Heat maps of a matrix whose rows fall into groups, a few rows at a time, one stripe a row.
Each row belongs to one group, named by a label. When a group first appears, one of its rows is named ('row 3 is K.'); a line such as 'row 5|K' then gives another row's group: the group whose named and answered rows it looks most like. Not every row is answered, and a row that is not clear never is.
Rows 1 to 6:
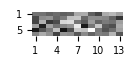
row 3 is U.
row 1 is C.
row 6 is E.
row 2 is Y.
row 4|Y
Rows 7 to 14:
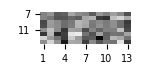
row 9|Y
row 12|U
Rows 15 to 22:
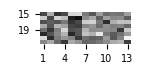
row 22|E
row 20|C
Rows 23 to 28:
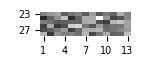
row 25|C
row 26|U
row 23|E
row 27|C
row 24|C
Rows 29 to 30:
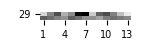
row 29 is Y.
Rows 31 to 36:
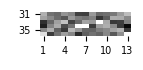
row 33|C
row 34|Y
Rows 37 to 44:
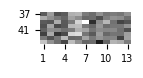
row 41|Y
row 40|U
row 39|Y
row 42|U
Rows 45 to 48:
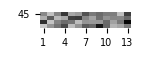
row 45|E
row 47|Y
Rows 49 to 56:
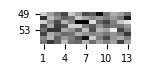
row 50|Y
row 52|U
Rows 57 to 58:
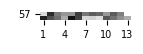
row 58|C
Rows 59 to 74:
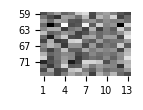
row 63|E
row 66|U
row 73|U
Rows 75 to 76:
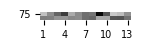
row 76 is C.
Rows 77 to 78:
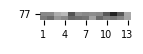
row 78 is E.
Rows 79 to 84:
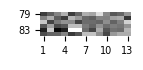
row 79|C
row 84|C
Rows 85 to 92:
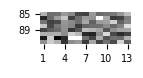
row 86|C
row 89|C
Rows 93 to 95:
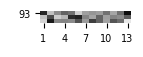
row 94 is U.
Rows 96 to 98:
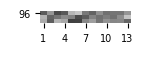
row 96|U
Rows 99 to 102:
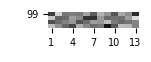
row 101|C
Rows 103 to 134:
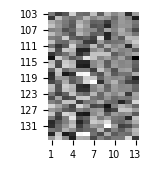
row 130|C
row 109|E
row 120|Y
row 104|Y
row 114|Y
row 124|U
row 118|U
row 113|C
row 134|E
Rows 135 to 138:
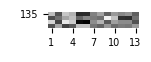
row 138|U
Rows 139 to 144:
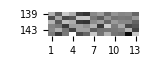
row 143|E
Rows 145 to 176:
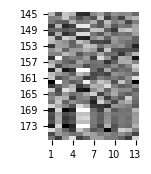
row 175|Y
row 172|U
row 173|U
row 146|E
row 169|U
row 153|Y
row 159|U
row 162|Y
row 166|E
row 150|U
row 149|C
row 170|U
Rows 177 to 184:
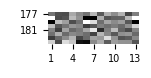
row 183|C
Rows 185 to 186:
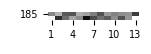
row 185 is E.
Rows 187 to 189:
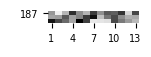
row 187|E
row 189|C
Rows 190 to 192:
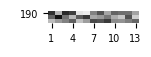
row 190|U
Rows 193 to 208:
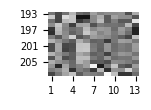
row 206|Y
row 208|C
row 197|Y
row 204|U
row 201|U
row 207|E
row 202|U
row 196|E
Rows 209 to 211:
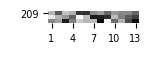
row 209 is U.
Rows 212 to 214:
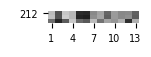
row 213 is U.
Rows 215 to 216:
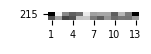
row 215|Y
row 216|U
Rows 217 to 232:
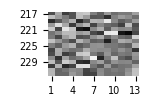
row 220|E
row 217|U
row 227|U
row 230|U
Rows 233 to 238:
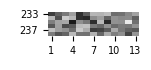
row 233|C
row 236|U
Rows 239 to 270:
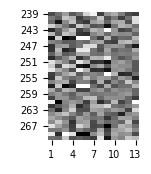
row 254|C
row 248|U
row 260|Y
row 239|Y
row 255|Y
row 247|Y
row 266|E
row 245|U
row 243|C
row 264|E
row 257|U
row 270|E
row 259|E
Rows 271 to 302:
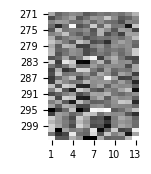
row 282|Y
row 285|U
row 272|C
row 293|E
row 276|E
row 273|E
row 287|C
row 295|C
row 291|C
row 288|Y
